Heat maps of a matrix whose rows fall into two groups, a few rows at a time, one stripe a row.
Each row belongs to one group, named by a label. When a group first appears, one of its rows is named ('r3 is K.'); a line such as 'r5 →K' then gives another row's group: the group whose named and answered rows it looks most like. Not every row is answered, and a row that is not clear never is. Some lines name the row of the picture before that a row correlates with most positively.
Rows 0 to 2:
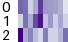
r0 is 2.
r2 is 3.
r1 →2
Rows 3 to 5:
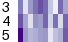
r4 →3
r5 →3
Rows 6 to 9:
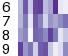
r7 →2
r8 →2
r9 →3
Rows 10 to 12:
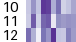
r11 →2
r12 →3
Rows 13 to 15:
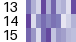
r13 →3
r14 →3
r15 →2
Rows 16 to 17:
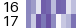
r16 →2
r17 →3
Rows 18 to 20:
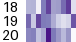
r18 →2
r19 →3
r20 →2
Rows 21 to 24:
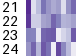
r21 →3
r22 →3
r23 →3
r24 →2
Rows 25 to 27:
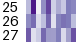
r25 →2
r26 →2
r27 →3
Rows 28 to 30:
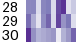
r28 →2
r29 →2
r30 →3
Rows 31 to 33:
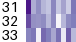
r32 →3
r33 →2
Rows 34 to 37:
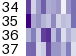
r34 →3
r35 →3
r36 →2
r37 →2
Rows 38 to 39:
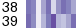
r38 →2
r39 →3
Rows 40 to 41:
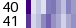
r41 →3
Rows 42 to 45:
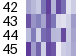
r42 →2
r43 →3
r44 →2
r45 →3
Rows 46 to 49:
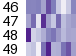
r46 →3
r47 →2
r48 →3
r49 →2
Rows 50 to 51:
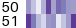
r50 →2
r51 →3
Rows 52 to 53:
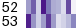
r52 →2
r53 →3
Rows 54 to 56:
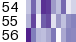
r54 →2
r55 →2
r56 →3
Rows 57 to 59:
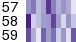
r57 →2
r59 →3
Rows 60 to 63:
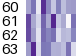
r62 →3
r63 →2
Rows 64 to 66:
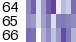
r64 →3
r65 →2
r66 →2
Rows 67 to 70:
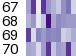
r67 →2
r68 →2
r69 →3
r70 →2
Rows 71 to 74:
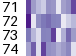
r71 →3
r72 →3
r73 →3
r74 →2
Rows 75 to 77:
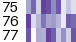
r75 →2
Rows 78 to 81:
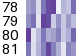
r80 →3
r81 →3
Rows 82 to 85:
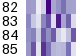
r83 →2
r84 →3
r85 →2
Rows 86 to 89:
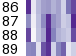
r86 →3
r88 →3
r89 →2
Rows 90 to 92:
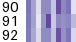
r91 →2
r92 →2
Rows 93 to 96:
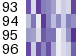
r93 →3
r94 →2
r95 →3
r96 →3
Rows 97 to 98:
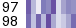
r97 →3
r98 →3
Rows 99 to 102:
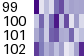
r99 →3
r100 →2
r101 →2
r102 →3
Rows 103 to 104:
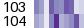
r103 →2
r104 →2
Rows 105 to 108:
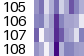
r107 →3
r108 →2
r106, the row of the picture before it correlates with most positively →104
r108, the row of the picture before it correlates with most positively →104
